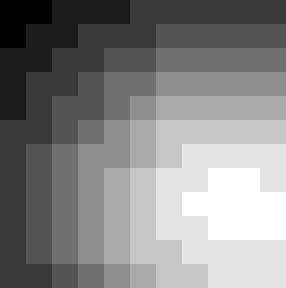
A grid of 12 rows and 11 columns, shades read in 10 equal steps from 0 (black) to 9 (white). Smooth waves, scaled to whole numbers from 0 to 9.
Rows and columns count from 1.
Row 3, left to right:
1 1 2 2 3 3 4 4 4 4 4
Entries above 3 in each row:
0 0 5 7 7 8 9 9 9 9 9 8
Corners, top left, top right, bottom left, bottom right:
0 2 2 8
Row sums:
15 23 32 41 48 57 64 69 71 70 66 60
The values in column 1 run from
0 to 2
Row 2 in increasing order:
0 1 1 2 2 2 3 3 3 3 3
